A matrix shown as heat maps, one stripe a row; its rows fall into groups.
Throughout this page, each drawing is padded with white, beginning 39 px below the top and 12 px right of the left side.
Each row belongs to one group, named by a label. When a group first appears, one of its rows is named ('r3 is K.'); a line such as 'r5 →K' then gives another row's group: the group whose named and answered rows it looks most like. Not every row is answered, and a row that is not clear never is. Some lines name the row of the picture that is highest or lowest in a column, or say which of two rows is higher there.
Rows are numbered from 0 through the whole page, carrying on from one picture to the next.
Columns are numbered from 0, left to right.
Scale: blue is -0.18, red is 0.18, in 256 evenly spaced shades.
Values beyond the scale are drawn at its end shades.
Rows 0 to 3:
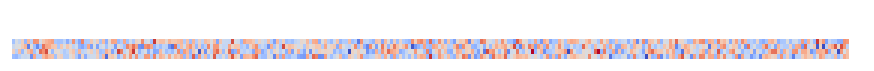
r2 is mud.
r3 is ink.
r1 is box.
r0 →ink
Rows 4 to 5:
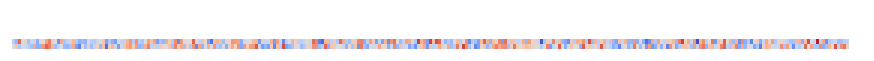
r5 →ink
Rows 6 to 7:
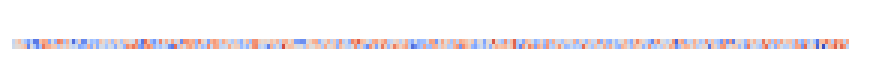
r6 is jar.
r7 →box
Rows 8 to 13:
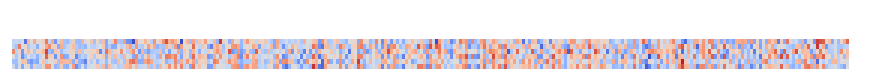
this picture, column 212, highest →10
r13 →ink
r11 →ink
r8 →ink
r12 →box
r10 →mud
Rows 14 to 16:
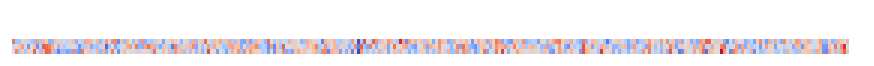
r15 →box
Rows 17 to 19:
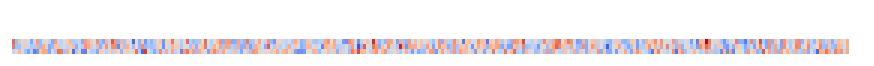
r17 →mud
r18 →mud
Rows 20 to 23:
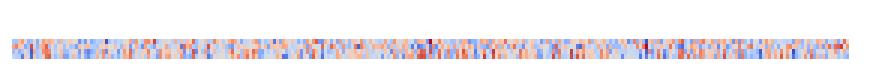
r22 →ink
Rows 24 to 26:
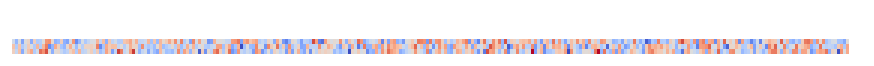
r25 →mud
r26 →mud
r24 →ink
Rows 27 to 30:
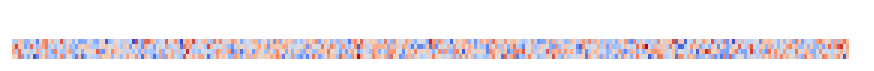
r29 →mud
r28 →jar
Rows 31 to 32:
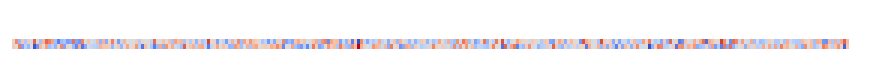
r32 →jar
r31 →ink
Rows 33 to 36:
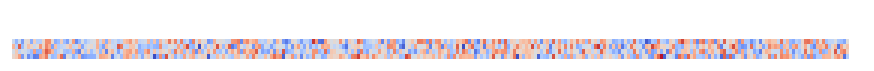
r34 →mud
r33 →ink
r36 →jar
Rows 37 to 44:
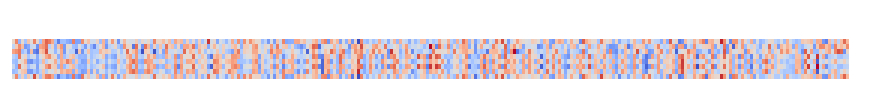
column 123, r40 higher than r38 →No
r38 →jar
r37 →ink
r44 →ink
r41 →box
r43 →box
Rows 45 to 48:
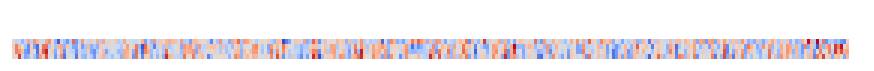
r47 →jar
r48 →jar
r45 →ink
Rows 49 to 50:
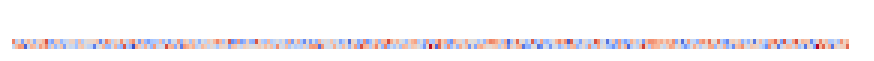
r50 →jar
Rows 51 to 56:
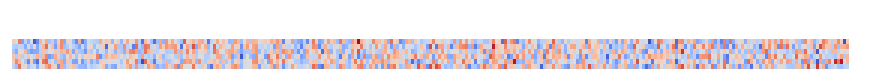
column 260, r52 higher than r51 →No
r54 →mud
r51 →jar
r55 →jar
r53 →box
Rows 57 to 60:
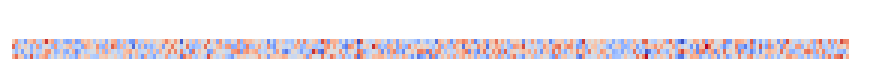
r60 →jar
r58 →mud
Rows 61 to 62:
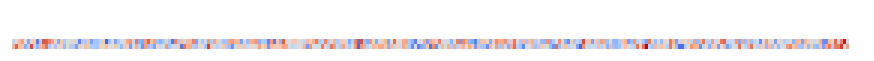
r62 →jar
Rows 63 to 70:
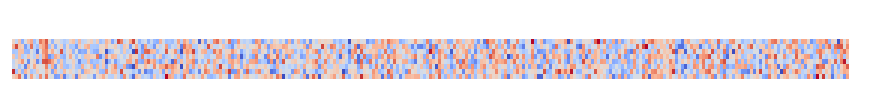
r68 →ink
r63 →mud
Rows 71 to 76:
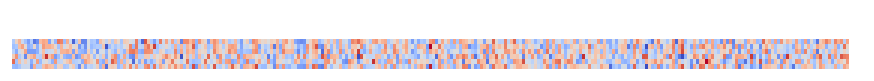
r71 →jar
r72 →box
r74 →ink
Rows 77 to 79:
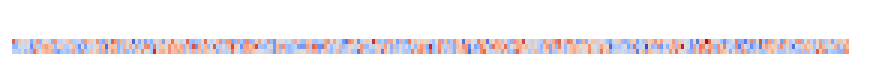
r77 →mud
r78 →ink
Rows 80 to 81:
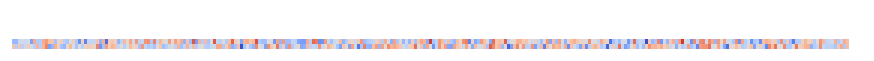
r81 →mud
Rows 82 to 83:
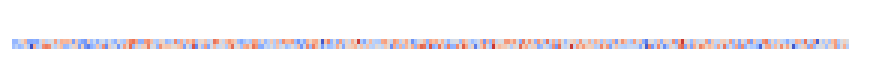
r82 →box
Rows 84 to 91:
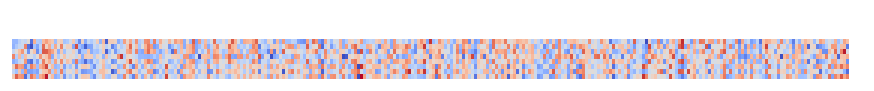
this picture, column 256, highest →84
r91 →jar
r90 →box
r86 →box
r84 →ink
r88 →box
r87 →mud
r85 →box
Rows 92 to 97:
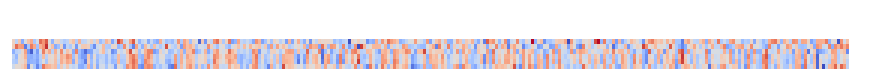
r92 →mud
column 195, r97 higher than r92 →No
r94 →box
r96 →box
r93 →jar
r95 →box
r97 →box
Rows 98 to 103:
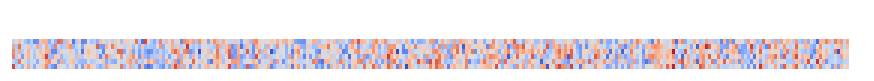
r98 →jar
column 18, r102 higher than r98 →No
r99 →mud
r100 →mud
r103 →mud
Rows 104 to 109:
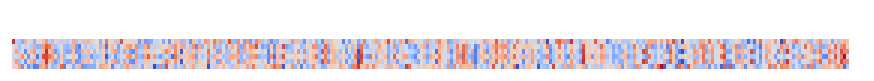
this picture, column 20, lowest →109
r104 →mud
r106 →ink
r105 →ink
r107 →box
